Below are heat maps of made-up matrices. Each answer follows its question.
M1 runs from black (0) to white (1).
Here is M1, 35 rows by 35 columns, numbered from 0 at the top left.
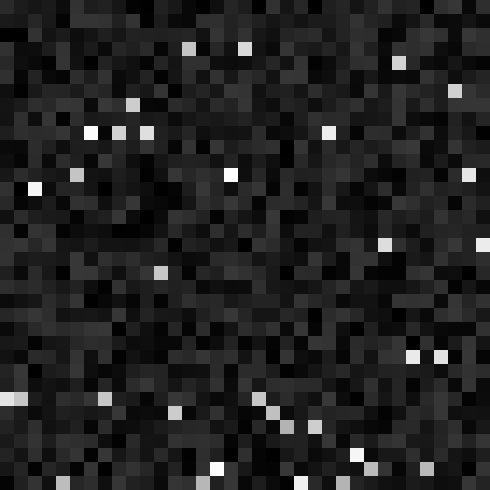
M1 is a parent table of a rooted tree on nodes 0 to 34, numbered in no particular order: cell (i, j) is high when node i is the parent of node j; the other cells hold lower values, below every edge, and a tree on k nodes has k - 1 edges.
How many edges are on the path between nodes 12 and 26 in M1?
2
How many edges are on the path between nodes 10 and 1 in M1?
4
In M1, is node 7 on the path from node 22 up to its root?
yes
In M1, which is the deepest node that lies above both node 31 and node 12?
25
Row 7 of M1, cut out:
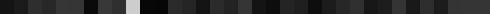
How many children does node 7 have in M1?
1
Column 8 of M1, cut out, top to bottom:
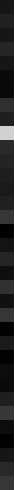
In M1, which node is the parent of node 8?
9
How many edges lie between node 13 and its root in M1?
1
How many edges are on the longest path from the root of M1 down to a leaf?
14
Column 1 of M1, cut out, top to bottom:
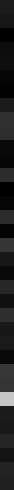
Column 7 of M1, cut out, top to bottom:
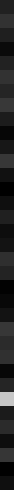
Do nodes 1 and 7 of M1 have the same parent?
yes
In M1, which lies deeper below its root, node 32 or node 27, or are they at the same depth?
node 32
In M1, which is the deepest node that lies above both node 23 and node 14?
34
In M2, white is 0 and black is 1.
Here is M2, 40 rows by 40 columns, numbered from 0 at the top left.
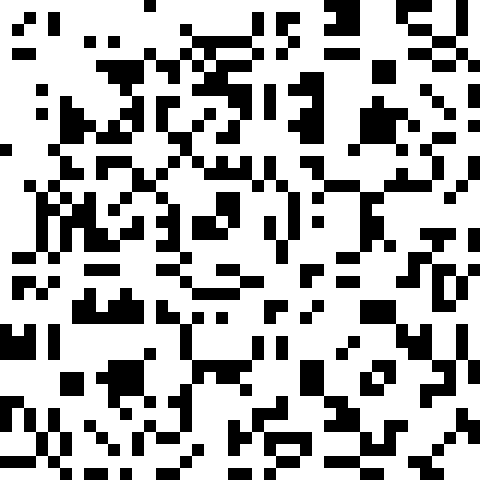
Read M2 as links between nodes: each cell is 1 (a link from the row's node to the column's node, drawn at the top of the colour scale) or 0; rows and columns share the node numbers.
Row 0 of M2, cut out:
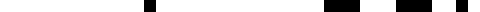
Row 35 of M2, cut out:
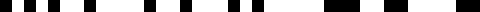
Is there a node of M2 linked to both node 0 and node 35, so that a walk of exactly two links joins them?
yes
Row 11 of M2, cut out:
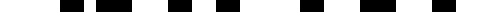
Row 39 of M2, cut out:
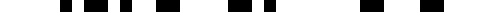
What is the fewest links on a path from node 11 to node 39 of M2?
2
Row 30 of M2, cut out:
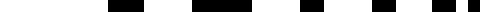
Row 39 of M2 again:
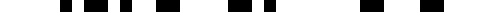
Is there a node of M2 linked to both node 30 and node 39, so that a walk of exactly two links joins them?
yes
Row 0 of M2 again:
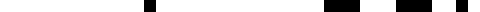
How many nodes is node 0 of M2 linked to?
8
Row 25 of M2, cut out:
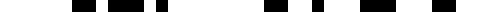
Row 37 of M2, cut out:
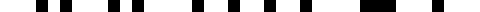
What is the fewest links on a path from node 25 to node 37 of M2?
1
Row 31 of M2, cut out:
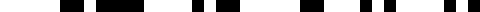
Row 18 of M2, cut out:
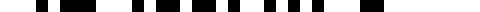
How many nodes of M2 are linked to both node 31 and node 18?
7
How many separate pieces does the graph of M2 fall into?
1
